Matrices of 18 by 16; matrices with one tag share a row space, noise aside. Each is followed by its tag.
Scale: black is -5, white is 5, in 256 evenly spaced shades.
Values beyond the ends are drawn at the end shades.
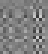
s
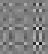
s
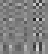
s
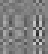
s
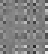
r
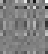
r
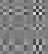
s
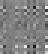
r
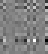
r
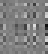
r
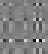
s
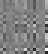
r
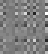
r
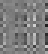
r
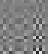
s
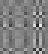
s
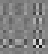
s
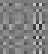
s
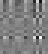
s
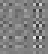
s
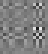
s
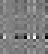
r
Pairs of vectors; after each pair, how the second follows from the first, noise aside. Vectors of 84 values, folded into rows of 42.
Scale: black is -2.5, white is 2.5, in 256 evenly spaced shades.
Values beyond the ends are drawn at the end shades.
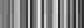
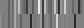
partly zeroed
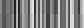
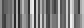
copied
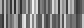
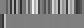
partly zeroed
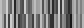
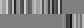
partly zeroed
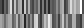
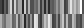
copied
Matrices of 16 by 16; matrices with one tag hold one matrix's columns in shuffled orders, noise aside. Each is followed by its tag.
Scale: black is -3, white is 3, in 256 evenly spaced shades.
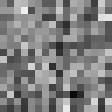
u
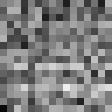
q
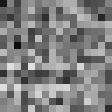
q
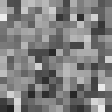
u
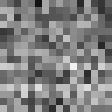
q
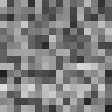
q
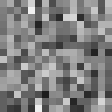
u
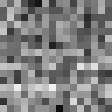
q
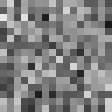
u
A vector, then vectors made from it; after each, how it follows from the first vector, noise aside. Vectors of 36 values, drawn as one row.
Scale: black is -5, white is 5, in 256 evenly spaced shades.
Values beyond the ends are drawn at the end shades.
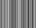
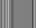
partly zeroed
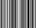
scaled up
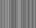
shrunk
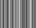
wrapped around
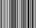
scaled up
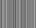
partly zeroed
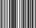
scaled up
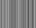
shrunk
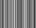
wrapped around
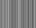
shrunk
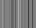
partly zeroed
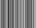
wrapped around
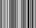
scaled up
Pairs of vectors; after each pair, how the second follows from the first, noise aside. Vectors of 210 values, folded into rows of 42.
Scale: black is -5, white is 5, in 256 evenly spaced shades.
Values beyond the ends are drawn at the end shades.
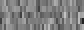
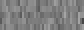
shrunk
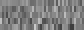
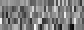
scaled up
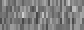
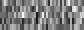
scaled up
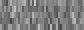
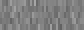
shrunk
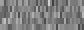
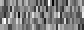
scaled up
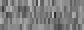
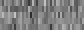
shuffled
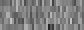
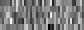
scaled up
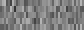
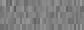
shrunk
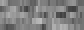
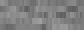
shrunk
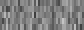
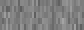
shrunk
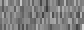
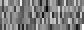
scaled up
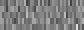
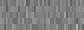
shrunk
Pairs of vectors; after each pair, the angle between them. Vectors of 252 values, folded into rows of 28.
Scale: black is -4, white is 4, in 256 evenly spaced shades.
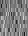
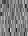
partly aligned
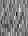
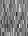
nearly parallel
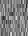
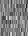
nearly parallel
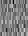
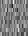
nearly opposite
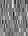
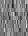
nearly opposite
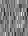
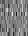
orthogonal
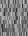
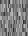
partly aligned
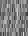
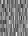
partly opposed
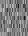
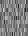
partly aligned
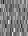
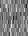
partly opposed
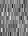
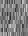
partly opposed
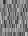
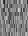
partly aligned
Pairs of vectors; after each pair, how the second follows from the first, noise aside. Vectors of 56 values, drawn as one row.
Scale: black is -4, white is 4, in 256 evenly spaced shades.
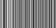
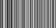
negated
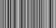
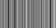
partly zeroed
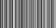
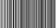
sign-scrambled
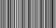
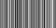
negated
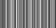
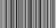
negated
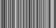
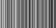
sign-scrambled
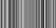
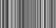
negated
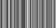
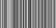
sign-scrambled
